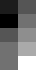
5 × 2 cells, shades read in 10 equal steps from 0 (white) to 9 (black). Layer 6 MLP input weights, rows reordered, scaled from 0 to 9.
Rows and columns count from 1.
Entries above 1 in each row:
2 2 2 2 1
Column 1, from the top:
8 9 6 5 5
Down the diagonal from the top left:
8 5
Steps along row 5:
down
